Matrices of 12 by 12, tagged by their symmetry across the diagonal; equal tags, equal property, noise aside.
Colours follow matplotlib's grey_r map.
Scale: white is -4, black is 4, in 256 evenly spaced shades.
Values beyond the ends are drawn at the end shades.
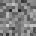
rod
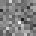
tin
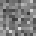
rod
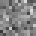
rod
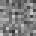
tin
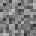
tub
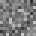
tub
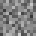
rod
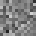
rod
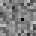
rod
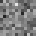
rod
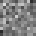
tub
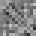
tub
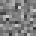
tin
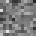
rod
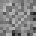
tub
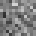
tin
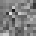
tin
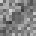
tub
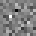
tin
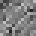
tub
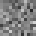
tin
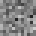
rod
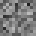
tub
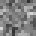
tin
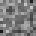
tub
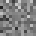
tin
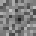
tub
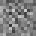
tin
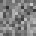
rod
